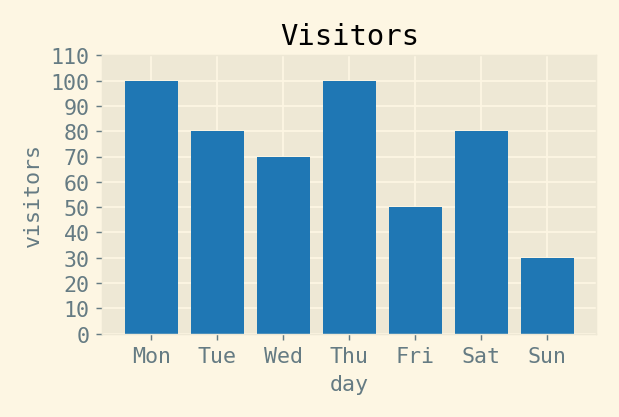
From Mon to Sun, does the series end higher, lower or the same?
lower
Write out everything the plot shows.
Title: Visitors
x-axis: day, ticks Mon Tue Wed Thu Fri Sat Sun
y-axis: visitors, ticks 0 10 20 30 40 50 60 70 80 90 100 110
Values:
100 80 70 100 50 80 30
